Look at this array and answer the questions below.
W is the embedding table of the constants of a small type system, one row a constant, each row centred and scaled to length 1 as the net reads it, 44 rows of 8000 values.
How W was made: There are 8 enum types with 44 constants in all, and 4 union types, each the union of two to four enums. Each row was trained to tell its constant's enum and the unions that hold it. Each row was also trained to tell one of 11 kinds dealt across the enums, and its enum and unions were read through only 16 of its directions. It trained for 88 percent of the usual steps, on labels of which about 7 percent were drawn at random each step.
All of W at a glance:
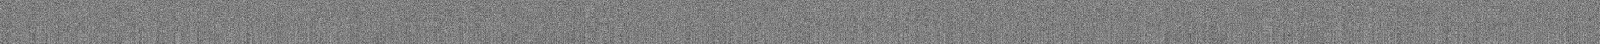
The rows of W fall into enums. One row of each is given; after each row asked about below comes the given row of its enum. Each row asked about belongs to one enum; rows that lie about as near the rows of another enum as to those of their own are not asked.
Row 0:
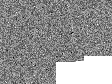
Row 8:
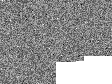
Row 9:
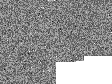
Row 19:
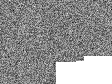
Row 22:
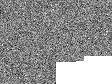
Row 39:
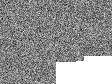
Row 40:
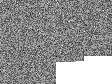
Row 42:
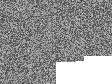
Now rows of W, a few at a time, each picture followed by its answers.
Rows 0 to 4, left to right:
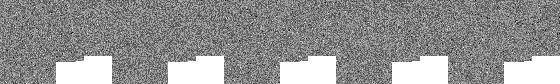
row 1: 19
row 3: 39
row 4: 22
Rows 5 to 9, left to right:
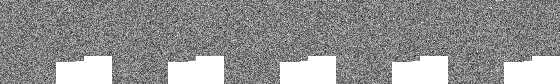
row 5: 0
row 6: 8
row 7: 42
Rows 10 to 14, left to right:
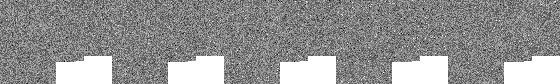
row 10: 9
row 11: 8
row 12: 40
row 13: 40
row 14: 39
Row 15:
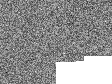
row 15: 9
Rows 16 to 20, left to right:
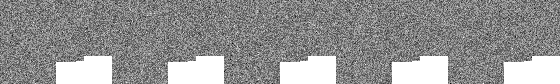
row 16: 42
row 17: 42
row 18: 19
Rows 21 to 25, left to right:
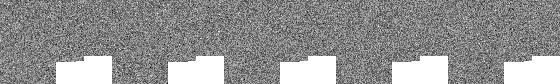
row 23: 8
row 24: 8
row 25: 8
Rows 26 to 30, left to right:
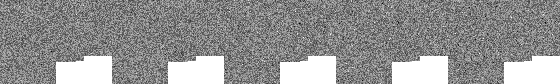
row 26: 19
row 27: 19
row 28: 42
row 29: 19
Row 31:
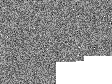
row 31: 40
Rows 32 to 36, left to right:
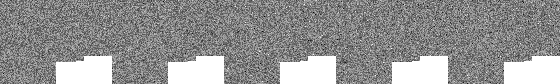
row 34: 39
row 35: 39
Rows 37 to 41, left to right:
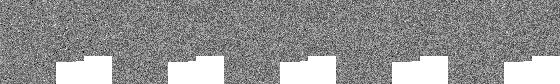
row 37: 40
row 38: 39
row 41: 40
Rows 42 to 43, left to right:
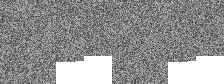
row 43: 42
